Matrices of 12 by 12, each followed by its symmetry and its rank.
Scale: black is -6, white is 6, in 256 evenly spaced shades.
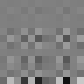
neither, rank one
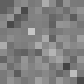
symmetric, full rank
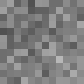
symmetric, full rank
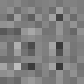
neither, rank two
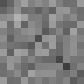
symmetric, full rank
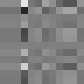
neither, rank one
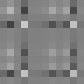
symmetric, rank one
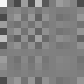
symmetric, rank one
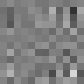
neither, rank two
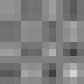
symmetric, rank one
